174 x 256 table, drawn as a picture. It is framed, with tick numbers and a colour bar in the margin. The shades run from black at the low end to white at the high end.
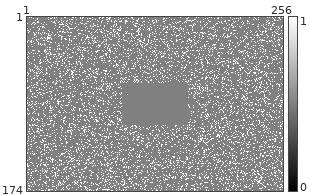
Average level on the scale: 60%. Odd rows or columns: none. Mirror symmetry: none. Odd patch: calmer, in the centre. Ninth with the lowest average: centre. Stripes: none. Calmest part: centre.
